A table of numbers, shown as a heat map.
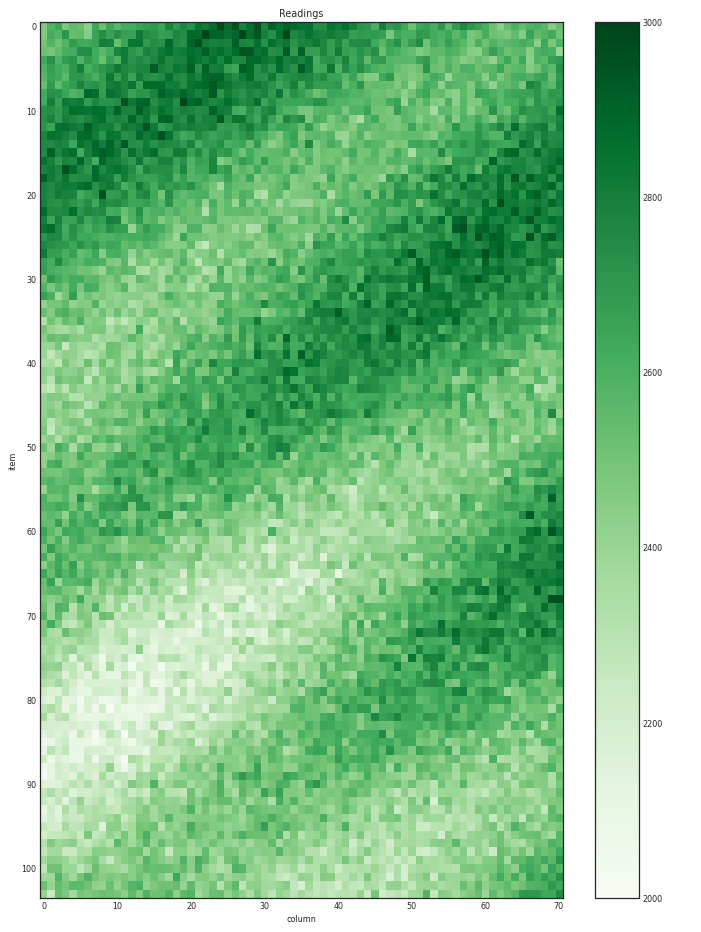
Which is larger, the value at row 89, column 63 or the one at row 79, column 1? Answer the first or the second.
the first
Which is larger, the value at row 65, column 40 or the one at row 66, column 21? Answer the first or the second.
the second
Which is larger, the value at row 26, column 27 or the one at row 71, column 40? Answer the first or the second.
the first
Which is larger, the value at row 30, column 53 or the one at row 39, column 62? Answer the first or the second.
the first
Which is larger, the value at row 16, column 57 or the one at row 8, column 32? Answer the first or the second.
the second
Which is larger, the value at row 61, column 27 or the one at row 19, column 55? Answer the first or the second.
the second
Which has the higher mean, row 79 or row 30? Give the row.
30
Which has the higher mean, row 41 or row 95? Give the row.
41
